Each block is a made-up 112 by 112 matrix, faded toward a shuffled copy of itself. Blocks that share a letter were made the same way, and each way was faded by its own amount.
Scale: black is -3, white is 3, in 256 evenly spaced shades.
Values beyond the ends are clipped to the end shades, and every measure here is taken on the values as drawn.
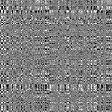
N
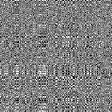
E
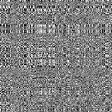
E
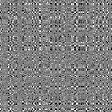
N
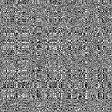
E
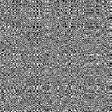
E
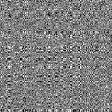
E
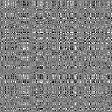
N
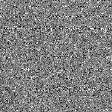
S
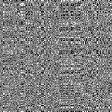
E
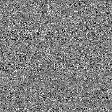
S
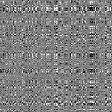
N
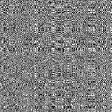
E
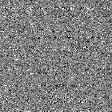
S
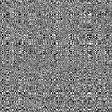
E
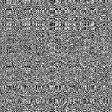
E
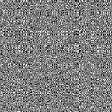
E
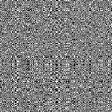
E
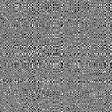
N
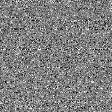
S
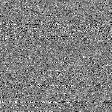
S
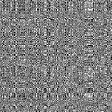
E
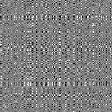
N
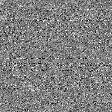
S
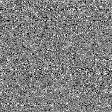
S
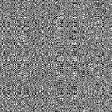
E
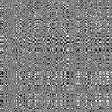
N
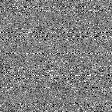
S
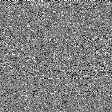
S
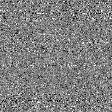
S
